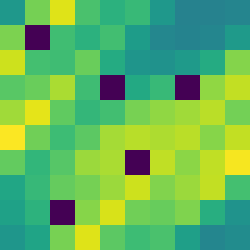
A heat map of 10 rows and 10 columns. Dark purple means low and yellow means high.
There are five isolated cells, each far lower than the cells round it. The top left is the roughest part. Overall the values sit about 70% of the way up the scale.
